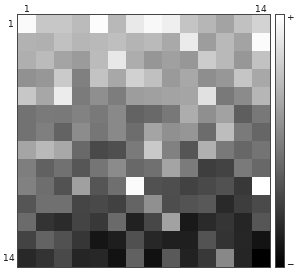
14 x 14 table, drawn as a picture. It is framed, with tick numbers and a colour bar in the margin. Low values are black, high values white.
The grain is fine, like static. The bottom middle is the roughest part. The bottom right is the ninth with the lowest average. Values rise toward the top.
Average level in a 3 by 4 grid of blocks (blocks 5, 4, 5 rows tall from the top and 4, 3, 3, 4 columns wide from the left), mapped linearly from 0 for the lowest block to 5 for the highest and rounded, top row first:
5 5 5 5 | 2 2 3 2 | 1 0 0 0
